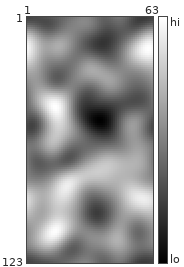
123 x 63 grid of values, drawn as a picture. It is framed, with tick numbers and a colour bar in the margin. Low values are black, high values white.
The texture varies smoothly and slowly. No row or column stands out. The values follow a bell shape. No lone cell stands out from its neighbours.
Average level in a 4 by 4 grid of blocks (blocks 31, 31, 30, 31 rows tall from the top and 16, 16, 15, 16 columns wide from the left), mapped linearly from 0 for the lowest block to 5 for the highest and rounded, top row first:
3 3 1 4 | 4 3 0 2 | 3 4 4 5 | 5 3 2 3
